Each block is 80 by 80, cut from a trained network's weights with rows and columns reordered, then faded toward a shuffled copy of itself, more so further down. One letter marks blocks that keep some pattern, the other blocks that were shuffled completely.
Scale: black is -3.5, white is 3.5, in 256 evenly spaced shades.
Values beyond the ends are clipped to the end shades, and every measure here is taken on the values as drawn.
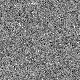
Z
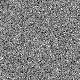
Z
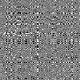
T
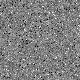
Z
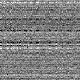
T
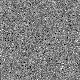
Z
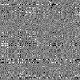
T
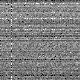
T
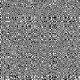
T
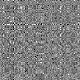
T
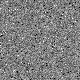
Z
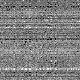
T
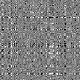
T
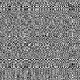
T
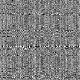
T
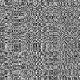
T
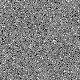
Z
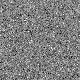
Z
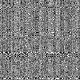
T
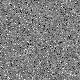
Z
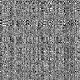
T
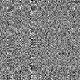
T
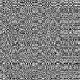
T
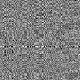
T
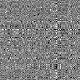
T
